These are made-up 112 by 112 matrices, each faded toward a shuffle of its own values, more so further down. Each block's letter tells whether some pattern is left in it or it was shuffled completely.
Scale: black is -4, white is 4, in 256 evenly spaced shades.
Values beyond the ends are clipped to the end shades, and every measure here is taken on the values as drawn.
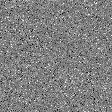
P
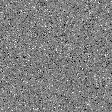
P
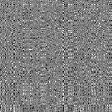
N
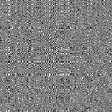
N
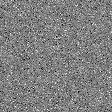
P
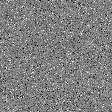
P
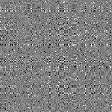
N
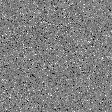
P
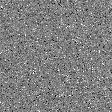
P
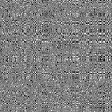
N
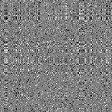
N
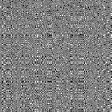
N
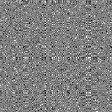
N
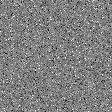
P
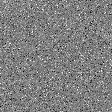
P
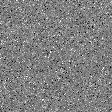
P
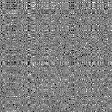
N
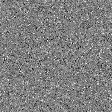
P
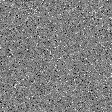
P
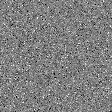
P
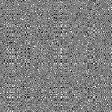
N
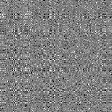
N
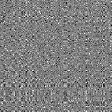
N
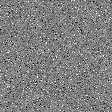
P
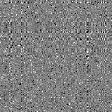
N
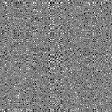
N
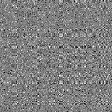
N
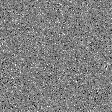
P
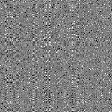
N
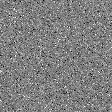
P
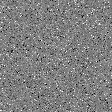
P
